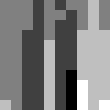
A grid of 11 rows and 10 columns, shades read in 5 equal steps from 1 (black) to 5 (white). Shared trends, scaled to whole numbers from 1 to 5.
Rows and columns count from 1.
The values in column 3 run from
2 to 3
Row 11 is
4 3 2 2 4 2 1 5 4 5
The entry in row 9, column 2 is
3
